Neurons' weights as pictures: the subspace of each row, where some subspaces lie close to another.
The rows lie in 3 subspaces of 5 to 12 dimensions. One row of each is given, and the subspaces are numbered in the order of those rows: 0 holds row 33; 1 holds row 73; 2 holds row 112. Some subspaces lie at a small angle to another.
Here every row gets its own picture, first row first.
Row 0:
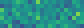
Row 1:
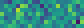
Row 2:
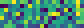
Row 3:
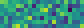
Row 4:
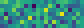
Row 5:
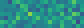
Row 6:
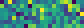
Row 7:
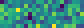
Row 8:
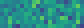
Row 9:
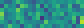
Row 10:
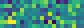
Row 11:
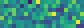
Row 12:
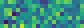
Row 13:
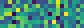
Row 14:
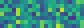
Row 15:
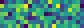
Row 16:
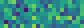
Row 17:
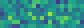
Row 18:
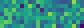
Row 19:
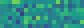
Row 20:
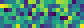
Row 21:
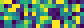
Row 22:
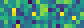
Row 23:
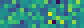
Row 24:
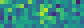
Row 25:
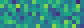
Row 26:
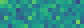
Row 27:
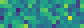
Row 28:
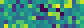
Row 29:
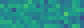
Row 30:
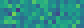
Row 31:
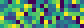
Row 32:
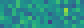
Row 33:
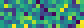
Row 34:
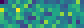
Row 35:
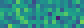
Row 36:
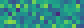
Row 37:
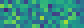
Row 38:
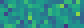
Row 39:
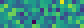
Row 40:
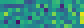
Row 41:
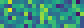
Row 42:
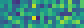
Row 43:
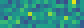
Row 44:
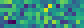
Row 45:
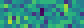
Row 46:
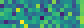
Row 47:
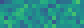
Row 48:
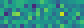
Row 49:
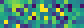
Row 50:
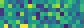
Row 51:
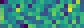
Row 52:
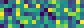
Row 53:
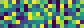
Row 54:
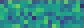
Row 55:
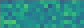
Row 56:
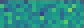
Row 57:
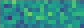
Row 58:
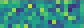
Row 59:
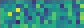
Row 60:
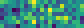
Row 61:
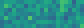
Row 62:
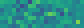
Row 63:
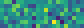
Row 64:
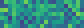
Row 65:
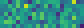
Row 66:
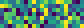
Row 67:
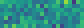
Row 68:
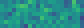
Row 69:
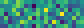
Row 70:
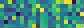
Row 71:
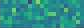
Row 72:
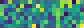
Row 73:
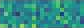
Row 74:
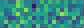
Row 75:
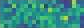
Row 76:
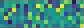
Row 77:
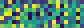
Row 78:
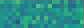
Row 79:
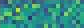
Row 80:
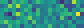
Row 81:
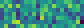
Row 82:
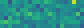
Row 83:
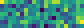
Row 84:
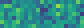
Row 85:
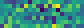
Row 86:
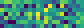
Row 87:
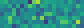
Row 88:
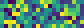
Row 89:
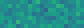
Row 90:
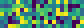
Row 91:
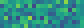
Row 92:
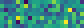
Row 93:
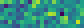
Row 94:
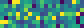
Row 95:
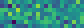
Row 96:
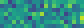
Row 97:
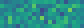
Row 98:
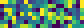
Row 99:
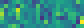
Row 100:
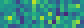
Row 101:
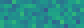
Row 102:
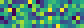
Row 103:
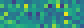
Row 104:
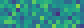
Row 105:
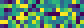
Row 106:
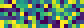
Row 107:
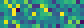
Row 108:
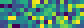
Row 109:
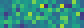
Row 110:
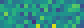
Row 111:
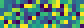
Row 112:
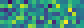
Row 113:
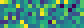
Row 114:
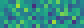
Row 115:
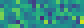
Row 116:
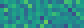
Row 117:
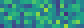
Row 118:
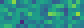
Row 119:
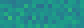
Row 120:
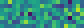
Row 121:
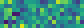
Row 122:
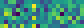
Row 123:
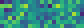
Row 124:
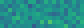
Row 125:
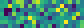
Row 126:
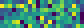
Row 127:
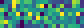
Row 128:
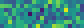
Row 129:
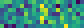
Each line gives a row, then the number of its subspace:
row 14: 2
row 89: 2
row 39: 2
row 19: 0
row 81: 2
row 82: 0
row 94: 0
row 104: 1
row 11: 0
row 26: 1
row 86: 1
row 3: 2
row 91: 0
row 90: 1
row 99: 2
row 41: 0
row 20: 2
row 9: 2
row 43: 0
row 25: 1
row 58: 2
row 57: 0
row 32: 0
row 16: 1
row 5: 0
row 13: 1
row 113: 2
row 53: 1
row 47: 1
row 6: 2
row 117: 1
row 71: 0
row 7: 0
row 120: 0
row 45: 2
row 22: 2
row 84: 2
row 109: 0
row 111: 2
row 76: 0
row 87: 2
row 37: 2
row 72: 2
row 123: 0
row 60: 2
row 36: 1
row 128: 2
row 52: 0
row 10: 1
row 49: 2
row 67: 0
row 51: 2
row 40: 0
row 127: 0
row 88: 1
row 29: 0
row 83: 0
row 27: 2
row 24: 0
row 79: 1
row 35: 1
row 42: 0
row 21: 1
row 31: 2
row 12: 1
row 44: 1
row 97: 2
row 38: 0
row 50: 2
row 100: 1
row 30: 1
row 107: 2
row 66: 2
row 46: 0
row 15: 2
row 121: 1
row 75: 0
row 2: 0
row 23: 1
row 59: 0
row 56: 2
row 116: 0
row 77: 1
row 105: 0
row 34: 0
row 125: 2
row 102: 2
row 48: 1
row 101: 1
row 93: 0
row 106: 1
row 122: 1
